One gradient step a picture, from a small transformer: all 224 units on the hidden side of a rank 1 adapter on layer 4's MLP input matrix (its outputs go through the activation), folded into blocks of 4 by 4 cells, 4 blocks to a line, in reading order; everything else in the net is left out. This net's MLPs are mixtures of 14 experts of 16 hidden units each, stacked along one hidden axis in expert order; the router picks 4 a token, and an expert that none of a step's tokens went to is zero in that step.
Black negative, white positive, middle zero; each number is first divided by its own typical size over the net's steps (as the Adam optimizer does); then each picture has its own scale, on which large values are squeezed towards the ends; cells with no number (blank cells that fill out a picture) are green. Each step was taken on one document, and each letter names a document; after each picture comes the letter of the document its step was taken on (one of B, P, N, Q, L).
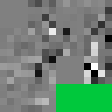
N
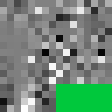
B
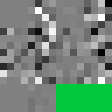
N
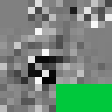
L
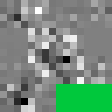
B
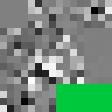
L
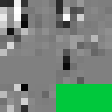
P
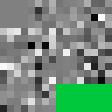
N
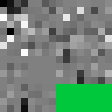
P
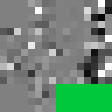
N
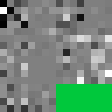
P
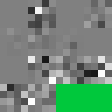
B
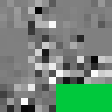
B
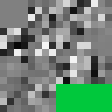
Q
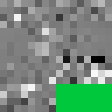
B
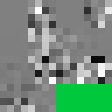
B
